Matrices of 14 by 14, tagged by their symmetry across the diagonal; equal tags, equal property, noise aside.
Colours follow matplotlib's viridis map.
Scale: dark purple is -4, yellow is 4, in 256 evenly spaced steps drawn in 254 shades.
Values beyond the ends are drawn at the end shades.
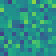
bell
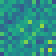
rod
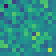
rod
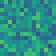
bell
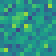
rod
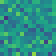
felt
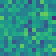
felt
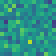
felt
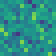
bell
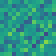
rod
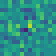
bell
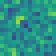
rod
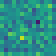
bell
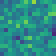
felt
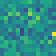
felt
